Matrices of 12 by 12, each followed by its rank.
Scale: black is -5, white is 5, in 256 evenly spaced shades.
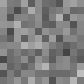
full rank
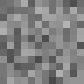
full rank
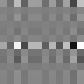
one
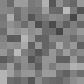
full rank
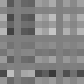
one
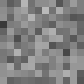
full rank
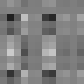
one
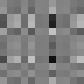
one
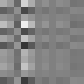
one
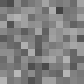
full rank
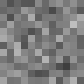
full rank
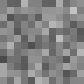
full rank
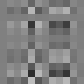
one
